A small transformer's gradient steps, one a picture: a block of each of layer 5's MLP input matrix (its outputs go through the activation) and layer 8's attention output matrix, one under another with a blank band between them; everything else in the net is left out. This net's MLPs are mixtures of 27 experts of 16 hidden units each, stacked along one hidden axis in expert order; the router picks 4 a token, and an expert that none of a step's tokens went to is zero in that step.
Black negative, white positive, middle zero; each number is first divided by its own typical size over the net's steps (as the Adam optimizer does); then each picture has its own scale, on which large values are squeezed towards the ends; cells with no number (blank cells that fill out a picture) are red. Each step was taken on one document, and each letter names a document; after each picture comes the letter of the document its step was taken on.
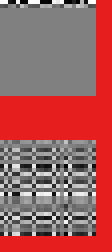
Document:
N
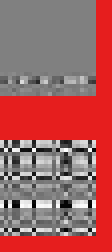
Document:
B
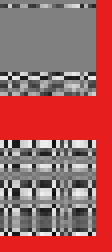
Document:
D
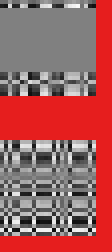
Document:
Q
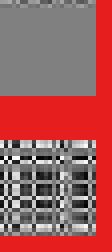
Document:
N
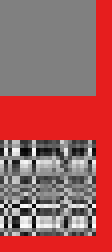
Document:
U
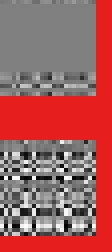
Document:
U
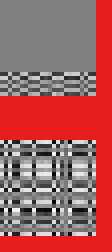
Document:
D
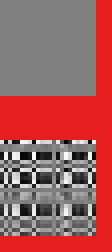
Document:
U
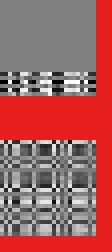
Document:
D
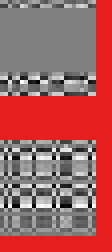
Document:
B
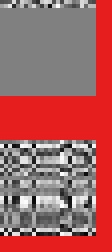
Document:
B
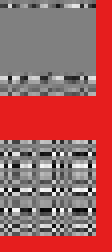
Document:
D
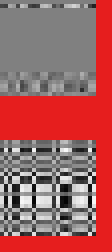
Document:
N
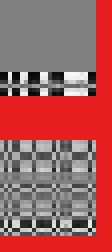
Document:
Q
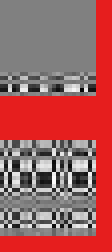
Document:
D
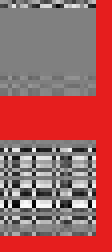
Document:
B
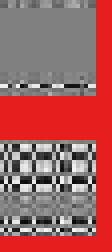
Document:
Q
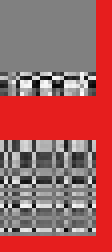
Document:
U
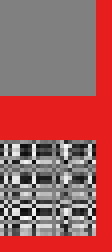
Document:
U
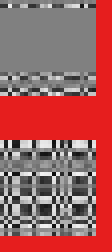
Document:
D
